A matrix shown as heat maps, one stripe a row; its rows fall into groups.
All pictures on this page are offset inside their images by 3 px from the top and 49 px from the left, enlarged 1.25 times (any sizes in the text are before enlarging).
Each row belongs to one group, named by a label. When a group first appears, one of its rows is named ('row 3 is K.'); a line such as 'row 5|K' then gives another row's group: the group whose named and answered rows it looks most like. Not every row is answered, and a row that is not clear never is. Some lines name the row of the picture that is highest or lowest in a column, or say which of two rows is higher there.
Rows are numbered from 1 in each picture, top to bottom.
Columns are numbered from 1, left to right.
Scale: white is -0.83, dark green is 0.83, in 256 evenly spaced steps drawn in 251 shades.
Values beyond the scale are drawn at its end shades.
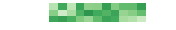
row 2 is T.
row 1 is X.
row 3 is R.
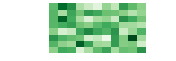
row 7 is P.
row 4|R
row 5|T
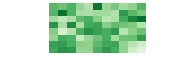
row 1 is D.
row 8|R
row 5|T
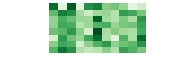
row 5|D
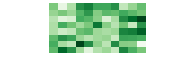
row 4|D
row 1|T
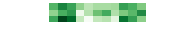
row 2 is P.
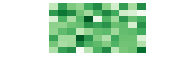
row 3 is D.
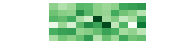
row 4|X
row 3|D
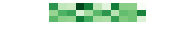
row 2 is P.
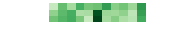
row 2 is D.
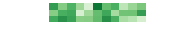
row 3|R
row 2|P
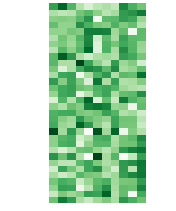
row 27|D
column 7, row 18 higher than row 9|Yes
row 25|D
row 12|P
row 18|R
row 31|X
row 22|P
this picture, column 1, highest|21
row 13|D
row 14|R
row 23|P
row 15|P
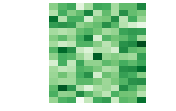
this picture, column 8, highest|3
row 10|X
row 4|R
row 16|P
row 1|P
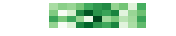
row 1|X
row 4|T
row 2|T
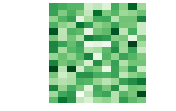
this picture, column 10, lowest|6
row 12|T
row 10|D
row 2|D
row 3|P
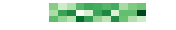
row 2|P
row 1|T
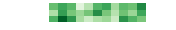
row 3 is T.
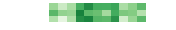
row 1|T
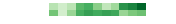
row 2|T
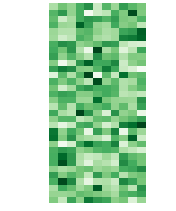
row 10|T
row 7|R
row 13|D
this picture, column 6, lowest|12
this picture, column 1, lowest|12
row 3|T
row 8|D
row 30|D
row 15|R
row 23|T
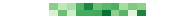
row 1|T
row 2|X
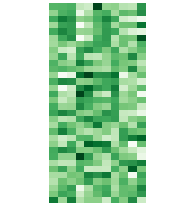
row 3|R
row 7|X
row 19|T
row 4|P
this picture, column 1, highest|32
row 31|P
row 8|T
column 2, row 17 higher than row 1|No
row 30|P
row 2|P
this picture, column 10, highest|27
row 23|X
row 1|D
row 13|R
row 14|T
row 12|T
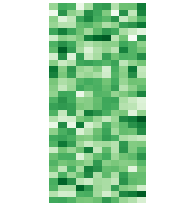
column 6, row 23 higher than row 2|No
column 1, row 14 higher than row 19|Yes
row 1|P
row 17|R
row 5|R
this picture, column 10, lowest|6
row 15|P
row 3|T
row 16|R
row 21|P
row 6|X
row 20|X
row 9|X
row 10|T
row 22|R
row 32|R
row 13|T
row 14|T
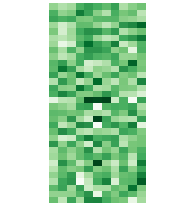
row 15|R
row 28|P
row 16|X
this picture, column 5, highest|16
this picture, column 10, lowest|16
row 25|X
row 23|D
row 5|T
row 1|T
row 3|R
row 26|D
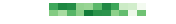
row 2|X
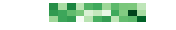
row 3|P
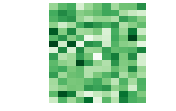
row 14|X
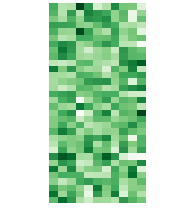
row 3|X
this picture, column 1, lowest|24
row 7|R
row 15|R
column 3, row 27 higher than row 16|Yes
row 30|D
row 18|P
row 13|X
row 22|X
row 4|R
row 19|P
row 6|T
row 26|P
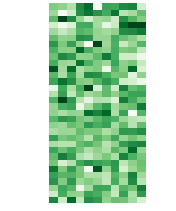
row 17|P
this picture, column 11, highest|4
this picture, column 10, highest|4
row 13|R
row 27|D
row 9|R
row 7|D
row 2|T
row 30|P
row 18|X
